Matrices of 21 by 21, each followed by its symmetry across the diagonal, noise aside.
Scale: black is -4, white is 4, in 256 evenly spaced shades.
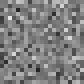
antisymmetric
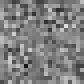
antisymmetric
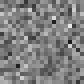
neither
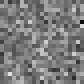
neither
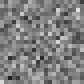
antisymmetric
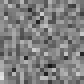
neither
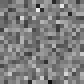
neither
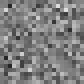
antisymmetric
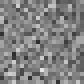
neither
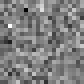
antisymmetric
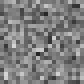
antisymmetric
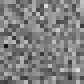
antisymmetric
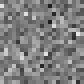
neither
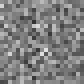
neither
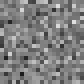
antisymmetric
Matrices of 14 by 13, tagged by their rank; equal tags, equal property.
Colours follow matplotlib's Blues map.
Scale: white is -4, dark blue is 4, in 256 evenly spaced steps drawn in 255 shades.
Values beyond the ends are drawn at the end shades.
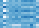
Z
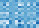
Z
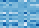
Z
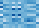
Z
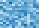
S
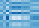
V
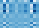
V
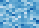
S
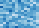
S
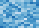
S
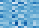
Z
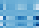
V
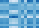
V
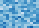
S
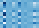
V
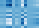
V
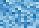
S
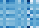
V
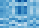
Z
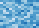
S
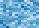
S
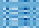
V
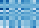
V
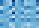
Z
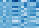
Z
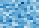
S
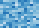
S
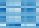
V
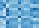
Z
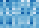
Z
